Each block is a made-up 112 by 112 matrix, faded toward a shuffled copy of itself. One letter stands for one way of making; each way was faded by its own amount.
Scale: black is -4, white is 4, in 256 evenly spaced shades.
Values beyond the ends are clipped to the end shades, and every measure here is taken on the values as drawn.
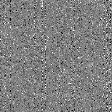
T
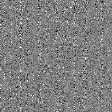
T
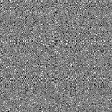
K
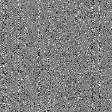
T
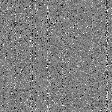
T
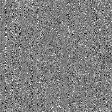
T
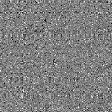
K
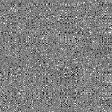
K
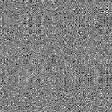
K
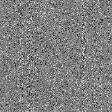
T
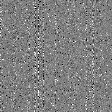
T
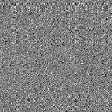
K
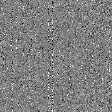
T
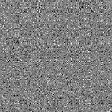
K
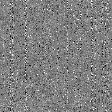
T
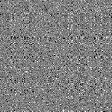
K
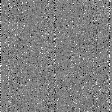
T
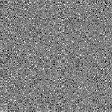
K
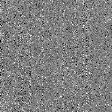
T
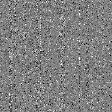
T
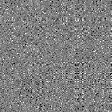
K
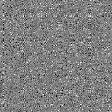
K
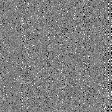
T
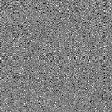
K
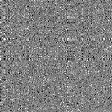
K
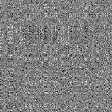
K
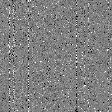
T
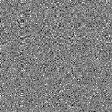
K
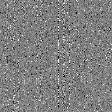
T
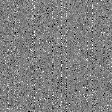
T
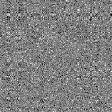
K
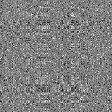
K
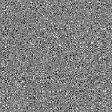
K
